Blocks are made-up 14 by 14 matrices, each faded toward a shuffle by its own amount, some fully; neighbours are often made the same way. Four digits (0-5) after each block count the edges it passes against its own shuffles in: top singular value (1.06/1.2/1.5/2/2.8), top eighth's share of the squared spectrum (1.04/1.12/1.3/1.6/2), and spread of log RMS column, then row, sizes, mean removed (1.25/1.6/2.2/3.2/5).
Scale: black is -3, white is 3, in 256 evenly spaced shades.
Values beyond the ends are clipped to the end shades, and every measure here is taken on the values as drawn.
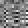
3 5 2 2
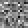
2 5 1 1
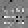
2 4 1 2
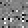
1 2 0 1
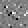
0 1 0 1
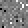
0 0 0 0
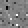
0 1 0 0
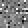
1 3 0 0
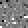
0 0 0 0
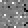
0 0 0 0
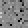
0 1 0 0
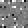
2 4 0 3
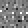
0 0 0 1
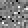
0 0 0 0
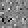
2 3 0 1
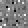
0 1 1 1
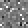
1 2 0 0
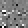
2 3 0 2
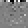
3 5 0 1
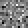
1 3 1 0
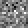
1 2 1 0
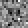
2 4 0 0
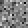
0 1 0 0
